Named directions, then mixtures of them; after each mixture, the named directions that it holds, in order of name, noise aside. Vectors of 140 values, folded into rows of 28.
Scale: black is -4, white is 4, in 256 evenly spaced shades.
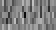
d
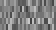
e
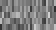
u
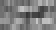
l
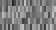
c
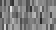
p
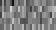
c, p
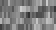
l, u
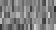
u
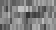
c, l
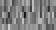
d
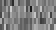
p, u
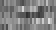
e, l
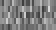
d, l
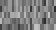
u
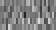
d, e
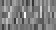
d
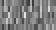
d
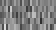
c, p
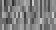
c, d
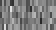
p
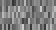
c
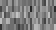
u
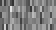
p
